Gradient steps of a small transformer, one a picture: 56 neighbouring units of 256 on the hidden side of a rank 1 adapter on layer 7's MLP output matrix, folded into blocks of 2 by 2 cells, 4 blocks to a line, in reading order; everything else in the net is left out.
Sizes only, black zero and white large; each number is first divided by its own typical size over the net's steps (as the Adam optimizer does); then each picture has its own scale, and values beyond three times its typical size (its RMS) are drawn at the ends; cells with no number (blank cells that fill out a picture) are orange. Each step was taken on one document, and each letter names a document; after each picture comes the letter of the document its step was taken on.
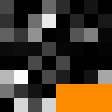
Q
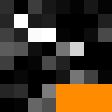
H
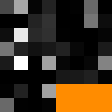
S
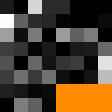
Q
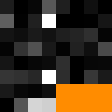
Q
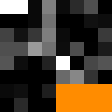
S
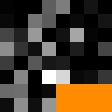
Q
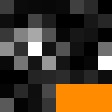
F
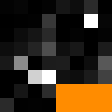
F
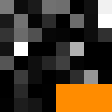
H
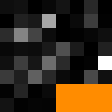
F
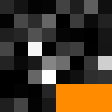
F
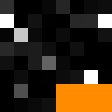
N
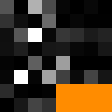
Q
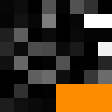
F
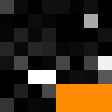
F
